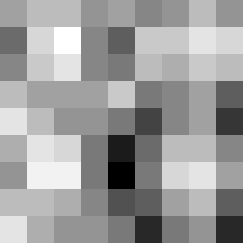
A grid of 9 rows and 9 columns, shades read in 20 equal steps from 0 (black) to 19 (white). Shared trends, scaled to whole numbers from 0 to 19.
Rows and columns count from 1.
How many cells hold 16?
4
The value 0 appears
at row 7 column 5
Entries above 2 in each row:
9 9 9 9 9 8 8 9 9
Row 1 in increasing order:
10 11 11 11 12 12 14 14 14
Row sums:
109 123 117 103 93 103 110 97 87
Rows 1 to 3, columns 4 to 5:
11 12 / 10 7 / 10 9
